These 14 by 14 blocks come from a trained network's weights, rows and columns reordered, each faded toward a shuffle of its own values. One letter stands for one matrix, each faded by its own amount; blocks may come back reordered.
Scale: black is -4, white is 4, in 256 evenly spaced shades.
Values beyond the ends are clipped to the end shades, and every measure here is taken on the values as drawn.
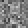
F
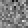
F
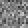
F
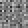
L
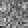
F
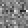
L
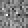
L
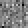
L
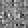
L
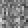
L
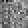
L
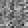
L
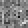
L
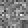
F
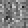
L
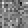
L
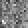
L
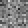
F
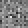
L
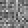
F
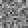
F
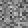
F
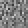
F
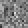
F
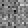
L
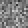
F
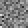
F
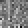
L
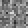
L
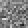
F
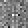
L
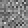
F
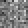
L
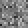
L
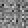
L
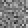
F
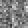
L
